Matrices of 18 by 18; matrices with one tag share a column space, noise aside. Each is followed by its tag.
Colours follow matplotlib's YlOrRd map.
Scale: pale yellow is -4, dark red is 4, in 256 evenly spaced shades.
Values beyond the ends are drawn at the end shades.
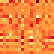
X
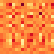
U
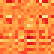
X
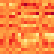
U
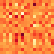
U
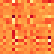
X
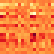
U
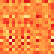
X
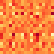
U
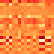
X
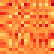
U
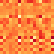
X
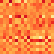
X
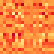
U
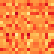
U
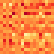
U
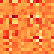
X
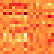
U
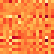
X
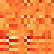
X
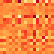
X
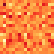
U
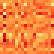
U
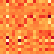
X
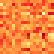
U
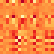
X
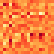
U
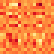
U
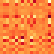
X
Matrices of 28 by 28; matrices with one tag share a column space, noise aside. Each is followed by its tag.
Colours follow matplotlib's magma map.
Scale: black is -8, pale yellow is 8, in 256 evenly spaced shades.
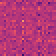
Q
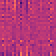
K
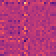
Q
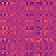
Q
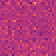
Q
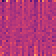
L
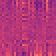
K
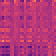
L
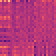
L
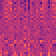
K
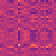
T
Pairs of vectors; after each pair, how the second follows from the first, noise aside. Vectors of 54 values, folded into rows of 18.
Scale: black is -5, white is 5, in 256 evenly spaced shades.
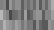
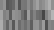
reversed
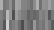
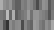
sign-scrambled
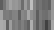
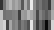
scaled up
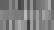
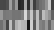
scaled up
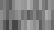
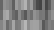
reversed
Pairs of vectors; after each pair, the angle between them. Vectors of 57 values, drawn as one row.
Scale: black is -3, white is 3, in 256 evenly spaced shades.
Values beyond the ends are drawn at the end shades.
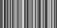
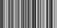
orthogonal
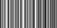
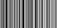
nearly opposite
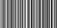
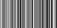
partly aligned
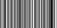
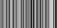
nearly opposite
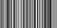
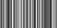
nearly parallel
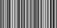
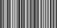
nearly parallel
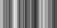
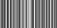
orthogonal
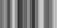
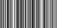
partly aligned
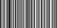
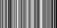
orthogonal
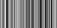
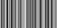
partly aligned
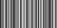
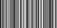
nearly parallel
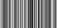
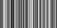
nearly opposite
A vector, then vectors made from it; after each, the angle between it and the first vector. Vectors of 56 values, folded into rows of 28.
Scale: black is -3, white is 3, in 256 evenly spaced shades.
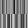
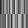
partly aligned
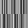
partly aligned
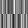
nearly opposite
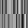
partly aligned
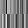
partly aligned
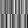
nearly opposite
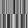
nearly parallel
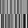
orthogonal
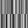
nearly opposite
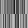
partly aligned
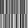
partly aligned
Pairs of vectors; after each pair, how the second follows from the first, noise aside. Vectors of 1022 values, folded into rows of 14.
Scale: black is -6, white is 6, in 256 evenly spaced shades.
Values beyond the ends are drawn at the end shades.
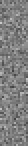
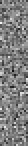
scaled up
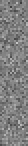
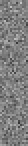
negated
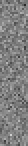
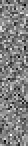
scaled up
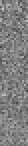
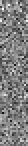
scaled up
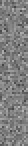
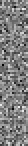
scaled up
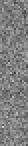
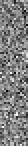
scaled up
